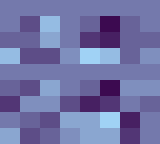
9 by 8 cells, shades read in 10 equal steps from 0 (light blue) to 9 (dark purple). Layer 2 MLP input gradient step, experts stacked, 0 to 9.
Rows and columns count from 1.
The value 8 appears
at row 3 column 6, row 7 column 5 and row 8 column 7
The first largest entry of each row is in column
1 6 6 2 1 6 5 7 7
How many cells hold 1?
3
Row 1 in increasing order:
4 4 4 4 4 4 4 4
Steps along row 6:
up down up up up down same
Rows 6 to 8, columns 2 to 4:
6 2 4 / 3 3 6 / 5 6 2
